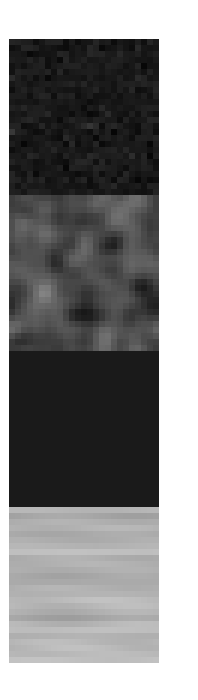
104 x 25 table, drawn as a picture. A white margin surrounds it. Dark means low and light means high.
It is made of 4 by 1 panels. Panel 1,1: very low, fine-grained, faint in contrast. Panel 2,1: low, blotchy. Panel 3,1: very low, flat. Panel 4,1: high, streaked across, faint in contrast.
